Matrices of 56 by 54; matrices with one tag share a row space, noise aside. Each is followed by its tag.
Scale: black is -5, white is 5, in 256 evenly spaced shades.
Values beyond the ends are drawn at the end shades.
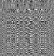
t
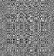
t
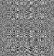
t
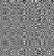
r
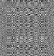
t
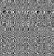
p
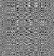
t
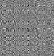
p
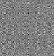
p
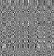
p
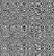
r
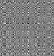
p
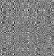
p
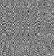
p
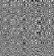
r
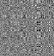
r
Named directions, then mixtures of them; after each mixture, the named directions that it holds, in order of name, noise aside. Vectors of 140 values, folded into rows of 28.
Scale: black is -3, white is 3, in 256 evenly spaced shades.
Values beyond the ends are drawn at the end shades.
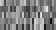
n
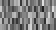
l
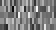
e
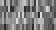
e, n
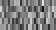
l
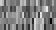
n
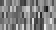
n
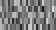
l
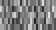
l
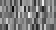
e, l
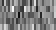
e, n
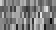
n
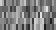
n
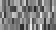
l, n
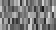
l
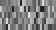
e, l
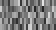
l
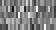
e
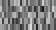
l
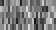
l, n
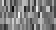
e, n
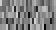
e, n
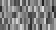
l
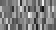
e, l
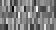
e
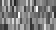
e, l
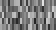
l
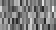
l
